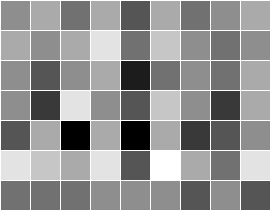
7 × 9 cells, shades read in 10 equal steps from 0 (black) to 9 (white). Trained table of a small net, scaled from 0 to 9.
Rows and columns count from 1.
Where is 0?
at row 5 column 3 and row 5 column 5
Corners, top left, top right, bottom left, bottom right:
5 6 4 3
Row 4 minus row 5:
2 -4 8 -1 3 1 3 -1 1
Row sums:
45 50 39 43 31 59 38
